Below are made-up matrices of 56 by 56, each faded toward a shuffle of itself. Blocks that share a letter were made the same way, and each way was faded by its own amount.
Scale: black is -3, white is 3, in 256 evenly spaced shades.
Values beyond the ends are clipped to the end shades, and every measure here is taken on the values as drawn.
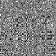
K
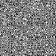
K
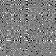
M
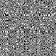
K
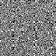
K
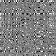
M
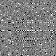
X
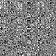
K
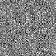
K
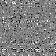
X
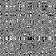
M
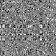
X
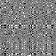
M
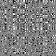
M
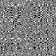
M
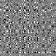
M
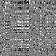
M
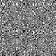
K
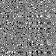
X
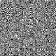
K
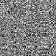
K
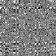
M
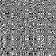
M
